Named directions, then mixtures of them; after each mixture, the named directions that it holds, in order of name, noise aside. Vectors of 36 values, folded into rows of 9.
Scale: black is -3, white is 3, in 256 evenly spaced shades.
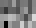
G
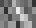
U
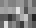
G, U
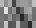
G, U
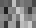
G, U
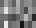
G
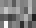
G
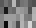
G, U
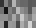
G, U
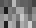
G, U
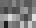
G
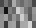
G, U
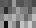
G, U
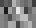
U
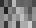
G, U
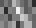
U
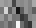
U
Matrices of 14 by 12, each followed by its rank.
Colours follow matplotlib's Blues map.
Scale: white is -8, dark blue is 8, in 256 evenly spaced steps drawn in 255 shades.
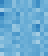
two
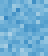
full rank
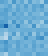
two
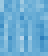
two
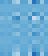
one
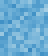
full rank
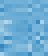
two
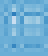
one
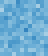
full rank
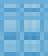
one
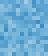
full rank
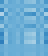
one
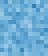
full rank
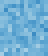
full rank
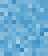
full rank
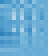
two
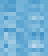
two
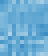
two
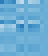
one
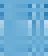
one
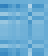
one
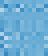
two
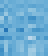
two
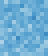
full rank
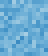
full rank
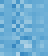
two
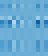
one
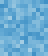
full rank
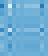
one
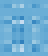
one
